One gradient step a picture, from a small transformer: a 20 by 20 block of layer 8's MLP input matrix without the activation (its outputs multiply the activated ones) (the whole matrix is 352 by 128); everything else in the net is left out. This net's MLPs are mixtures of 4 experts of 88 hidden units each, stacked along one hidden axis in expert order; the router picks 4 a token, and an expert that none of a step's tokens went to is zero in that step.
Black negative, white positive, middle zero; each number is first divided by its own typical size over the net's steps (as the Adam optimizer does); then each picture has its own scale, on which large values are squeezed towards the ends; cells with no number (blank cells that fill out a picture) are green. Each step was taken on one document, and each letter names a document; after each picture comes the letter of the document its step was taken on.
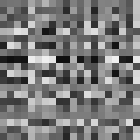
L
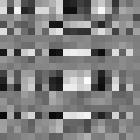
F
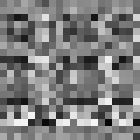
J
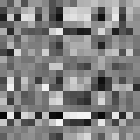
F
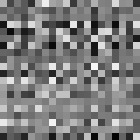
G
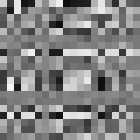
F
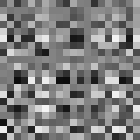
L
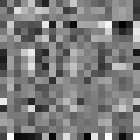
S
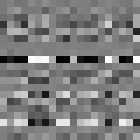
S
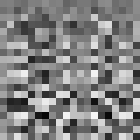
J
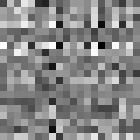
G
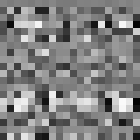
S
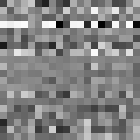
G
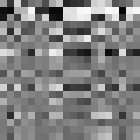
F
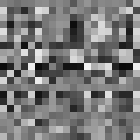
L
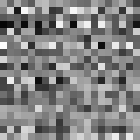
G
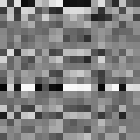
F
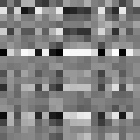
F
